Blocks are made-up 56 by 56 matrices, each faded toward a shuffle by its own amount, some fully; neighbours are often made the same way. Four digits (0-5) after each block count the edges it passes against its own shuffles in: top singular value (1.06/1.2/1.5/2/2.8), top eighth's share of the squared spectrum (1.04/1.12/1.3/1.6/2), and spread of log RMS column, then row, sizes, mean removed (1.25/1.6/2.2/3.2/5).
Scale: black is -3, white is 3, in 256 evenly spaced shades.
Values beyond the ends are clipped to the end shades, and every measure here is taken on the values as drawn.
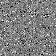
0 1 0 1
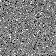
0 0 0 0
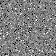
0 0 0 0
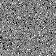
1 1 0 0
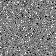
0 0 0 0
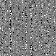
2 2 3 0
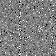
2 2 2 0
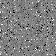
2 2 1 1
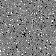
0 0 0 0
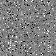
2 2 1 1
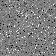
1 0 0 0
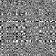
4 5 2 3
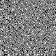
3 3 1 2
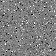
0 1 0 0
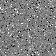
1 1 0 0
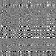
4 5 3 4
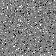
2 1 0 0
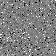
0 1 0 0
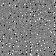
3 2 1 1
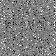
3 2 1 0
